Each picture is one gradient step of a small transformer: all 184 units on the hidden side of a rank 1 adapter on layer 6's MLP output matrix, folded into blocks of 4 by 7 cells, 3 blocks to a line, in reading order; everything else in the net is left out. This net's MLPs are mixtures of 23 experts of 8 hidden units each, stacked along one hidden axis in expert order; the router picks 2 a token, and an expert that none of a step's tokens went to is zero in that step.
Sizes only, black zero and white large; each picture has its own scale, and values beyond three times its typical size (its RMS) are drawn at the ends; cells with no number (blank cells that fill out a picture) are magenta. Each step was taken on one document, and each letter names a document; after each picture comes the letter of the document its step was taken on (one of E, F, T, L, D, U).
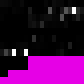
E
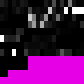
E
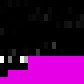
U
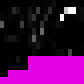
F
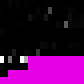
U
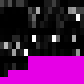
E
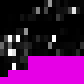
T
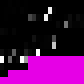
U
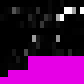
F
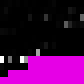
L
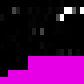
F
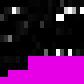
F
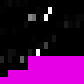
U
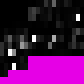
T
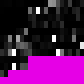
T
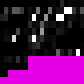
F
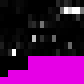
E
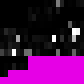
T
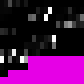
U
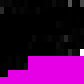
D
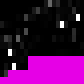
T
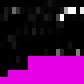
F
